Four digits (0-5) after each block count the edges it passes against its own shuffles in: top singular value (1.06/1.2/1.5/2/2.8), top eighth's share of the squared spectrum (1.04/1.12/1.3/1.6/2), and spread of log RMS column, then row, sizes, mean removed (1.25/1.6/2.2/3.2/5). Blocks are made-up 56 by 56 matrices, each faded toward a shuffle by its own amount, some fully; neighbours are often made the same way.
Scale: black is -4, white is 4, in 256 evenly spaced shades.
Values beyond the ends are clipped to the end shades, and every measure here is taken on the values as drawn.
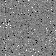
1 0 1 0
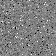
0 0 0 0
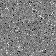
0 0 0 0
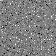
0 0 0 0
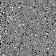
1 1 1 0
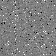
1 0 0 0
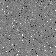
0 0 0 0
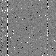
4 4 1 0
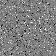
0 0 0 0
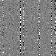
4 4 3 0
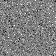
0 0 0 0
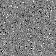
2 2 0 0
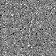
3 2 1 1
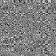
4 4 2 2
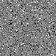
3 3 1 1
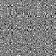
4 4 2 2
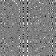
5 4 3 2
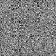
3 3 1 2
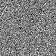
1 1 0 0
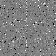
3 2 1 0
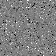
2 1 0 0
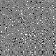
4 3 1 2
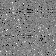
3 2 0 1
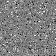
2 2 0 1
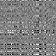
5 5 2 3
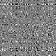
4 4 1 3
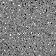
1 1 0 0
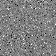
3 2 0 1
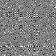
4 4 1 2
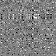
4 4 2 2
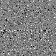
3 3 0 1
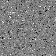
0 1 0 0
